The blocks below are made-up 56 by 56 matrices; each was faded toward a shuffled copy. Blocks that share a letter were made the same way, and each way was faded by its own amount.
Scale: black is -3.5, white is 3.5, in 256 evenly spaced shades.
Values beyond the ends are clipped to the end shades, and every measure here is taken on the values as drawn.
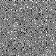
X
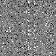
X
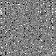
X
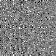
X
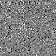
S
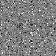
S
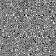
S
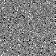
X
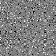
S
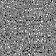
S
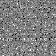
S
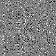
S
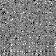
S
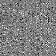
X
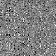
X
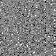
X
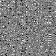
S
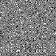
X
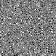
S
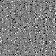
S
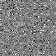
S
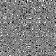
S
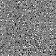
X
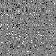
S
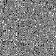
X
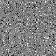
S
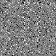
X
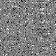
S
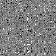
X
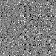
S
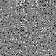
S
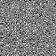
X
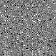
X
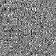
X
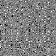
X
